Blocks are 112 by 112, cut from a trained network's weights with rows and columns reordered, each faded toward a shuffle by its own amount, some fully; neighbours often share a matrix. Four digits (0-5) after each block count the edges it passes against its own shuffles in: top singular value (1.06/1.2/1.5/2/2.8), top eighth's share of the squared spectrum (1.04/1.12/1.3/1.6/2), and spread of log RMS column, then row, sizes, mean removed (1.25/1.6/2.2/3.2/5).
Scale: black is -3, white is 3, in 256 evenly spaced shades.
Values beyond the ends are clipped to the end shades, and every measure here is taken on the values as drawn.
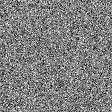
0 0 0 0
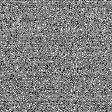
2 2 1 1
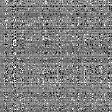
4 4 4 3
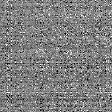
3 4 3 2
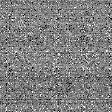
3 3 3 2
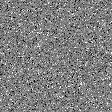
0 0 0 0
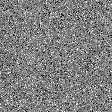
0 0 0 0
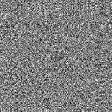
4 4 2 2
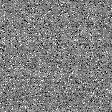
1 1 0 0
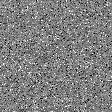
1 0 0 0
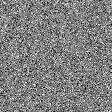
0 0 0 0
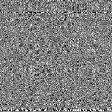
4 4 2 3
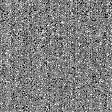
3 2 0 2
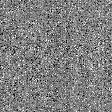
2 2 0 2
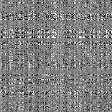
4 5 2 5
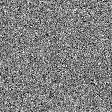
1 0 0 0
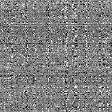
3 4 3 2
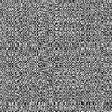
5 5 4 3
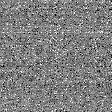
2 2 2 1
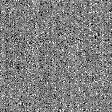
2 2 0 2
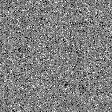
1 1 0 1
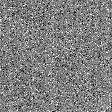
1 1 0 0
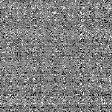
3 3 3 2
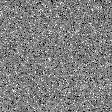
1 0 0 0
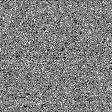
1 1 0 0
